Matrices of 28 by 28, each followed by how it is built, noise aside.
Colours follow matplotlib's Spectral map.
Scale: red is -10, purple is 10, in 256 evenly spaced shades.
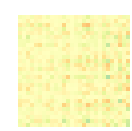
low rank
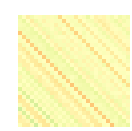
Toeplitz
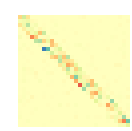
banded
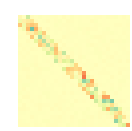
banded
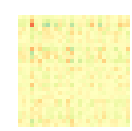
low rank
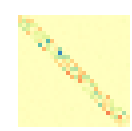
banded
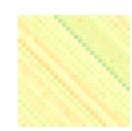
Toeplitz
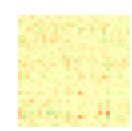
low rank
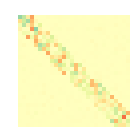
banded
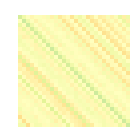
Toeplitz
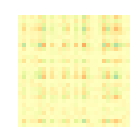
low rank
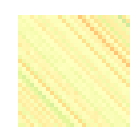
Toeplitz
